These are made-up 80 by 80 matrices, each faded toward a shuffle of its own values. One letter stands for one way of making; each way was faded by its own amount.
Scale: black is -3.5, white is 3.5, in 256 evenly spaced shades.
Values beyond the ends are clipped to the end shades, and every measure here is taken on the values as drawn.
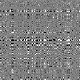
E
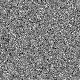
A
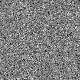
A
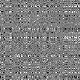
E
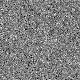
A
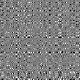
E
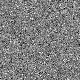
A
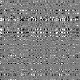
E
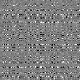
E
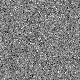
A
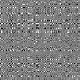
E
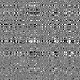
E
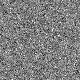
A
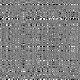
E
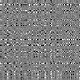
E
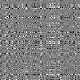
E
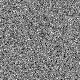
A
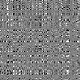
E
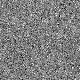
A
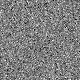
A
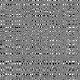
E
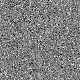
A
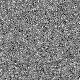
A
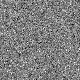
A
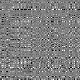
E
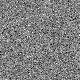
A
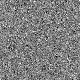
A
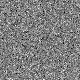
A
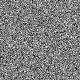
A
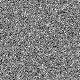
A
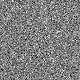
A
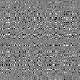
E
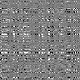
E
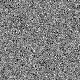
A
